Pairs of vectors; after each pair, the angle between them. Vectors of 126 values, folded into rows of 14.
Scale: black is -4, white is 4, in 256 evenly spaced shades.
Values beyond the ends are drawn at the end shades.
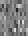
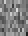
partly opposed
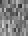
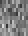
nearly parallel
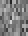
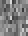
nearly opposite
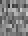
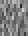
orthogonal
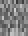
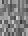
orthogonal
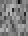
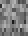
partly aligned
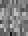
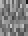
orthogonal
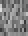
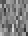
orthogonal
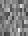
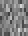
nearly parallel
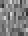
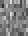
nearly parallel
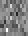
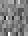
orthogonal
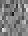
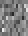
nearly parallel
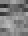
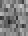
partly opposed
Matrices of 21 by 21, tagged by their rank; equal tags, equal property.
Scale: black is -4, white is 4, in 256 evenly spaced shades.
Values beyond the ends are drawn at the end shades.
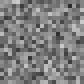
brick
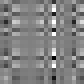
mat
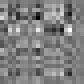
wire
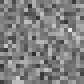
brick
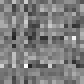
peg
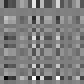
mat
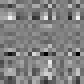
wire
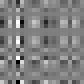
mat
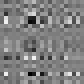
wire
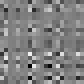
wire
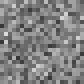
brick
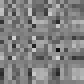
peg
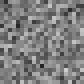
brick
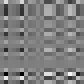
mat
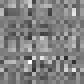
peg
